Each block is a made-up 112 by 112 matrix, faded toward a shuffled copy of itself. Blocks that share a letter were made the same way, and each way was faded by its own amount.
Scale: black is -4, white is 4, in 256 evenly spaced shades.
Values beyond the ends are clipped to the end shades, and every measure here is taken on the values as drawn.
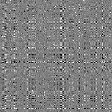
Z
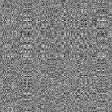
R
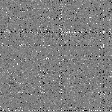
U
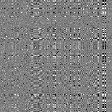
Z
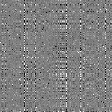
Z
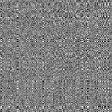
R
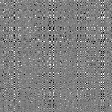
Z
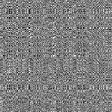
R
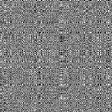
R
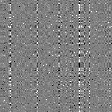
Z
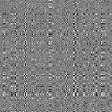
Z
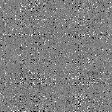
U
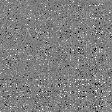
U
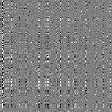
Z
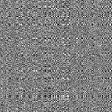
R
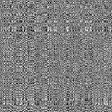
R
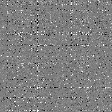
U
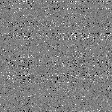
U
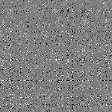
U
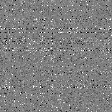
U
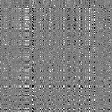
Z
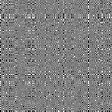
Z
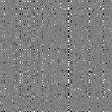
Z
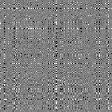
Z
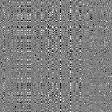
Z
